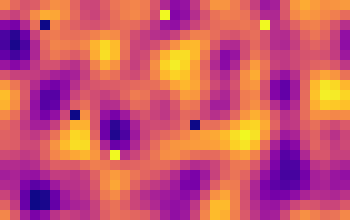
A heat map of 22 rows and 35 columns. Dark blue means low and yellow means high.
Mirror symmetry: none. Ninth with the highest average: middle right. Histogram: bell-shaped. Grain: blotchy. Lone odd cells: 6, 3 higher and 3 lower than their neighbours.
